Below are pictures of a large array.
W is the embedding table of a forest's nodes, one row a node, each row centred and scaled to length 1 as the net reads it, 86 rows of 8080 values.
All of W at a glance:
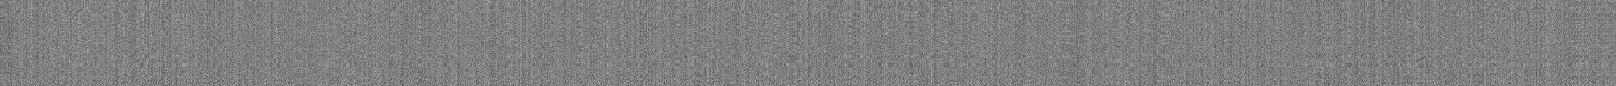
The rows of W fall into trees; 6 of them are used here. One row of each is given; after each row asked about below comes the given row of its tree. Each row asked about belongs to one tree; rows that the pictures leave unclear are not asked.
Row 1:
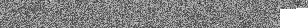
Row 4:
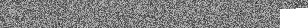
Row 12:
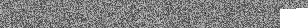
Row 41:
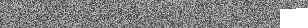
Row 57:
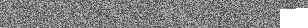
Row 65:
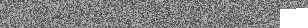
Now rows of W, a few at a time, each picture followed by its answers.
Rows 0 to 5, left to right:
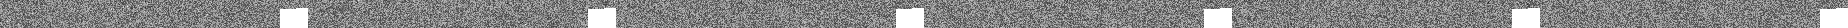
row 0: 12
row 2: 57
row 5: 57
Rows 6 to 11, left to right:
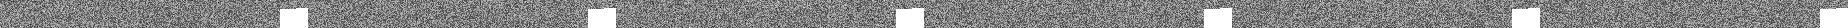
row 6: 65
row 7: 41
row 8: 41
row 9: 4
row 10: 1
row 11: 12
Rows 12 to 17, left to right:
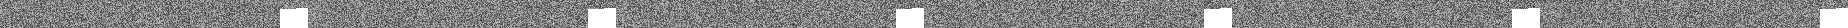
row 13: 57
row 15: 57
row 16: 57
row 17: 4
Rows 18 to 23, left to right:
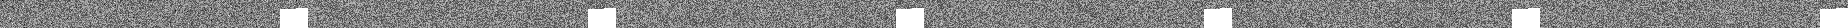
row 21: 65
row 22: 65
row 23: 57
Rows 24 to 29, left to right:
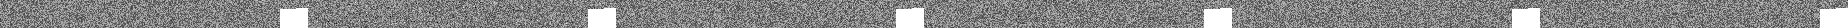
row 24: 12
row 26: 65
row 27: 65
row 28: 57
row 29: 4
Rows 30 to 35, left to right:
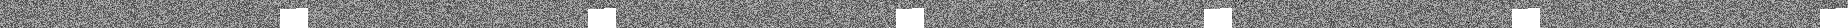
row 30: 12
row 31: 57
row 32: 4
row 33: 65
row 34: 4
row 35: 57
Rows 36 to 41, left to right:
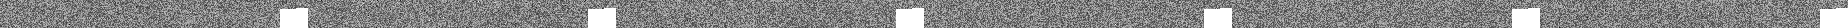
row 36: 57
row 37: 1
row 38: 65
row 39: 57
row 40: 12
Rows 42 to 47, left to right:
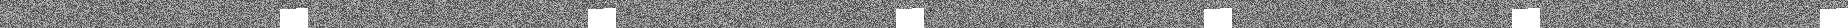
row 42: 57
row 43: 57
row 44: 12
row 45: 65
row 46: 41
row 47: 65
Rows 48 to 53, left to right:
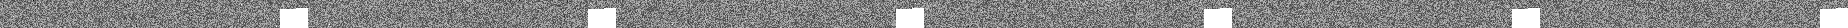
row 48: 4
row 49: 65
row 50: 1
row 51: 41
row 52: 4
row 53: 65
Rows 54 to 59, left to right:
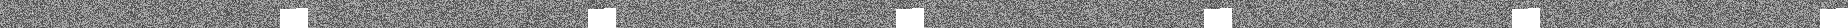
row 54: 12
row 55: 57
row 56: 57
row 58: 65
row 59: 4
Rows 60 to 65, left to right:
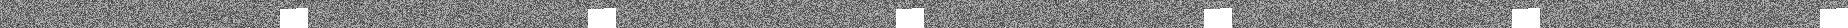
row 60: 1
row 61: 4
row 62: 4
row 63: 65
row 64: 65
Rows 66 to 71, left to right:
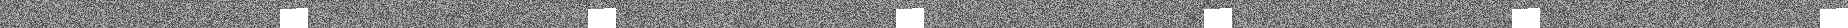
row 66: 65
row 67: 4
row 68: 12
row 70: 4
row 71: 12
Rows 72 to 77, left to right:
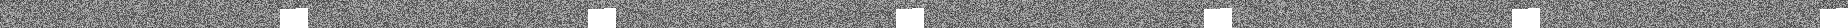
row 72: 4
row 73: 65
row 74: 12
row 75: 12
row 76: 57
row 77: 57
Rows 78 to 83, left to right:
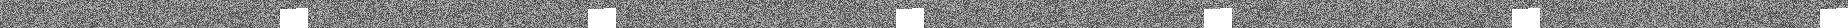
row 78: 1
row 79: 4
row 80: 12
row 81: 12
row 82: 1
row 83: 1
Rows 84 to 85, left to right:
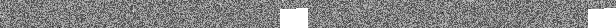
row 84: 12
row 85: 65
